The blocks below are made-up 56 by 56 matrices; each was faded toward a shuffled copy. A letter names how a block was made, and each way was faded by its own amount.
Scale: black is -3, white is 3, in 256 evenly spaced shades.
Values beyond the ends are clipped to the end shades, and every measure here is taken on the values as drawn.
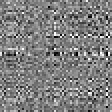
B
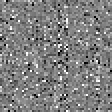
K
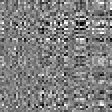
B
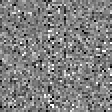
K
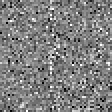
K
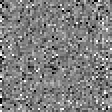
K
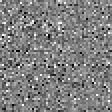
K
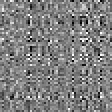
B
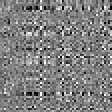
B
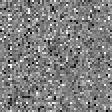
K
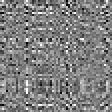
B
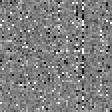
K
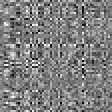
B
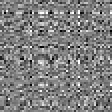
B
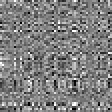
B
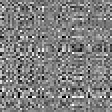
B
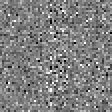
K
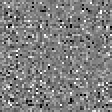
K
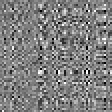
B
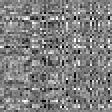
B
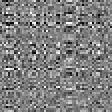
B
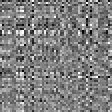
B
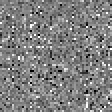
K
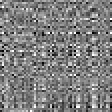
B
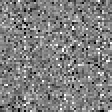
K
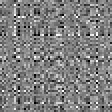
B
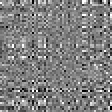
B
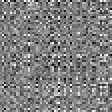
B
